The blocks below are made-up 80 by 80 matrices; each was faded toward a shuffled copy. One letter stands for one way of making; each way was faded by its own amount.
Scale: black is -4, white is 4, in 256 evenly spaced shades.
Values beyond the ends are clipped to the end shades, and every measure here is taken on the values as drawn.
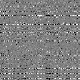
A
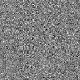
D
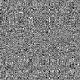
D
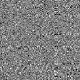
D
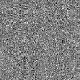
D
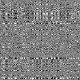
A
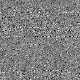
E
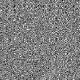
D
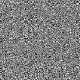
D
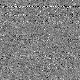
E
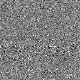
E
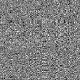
D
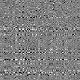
A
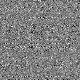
E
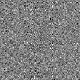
D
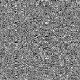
D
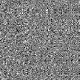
D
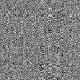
D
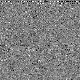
E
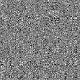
D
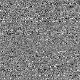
E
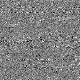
E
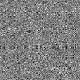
D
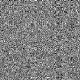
D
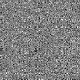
D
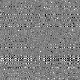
A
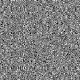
D
